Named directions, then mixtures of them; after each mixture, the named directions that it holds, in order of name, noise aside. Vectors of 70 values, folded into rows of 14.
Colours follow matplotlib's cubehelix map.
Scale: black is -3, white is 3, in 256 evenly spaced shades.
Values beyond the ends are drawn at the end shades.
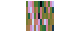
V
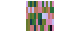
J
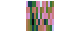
J, V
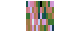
J, V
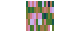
J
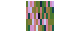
V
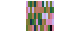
J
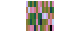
J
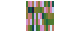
J, V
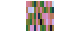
J, V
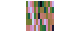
V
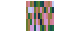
J, V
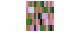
J, V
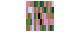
J, V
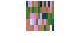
J, V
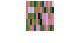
J, V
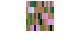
J, V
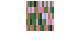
J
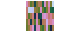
J, V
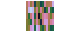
J, V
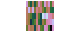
J
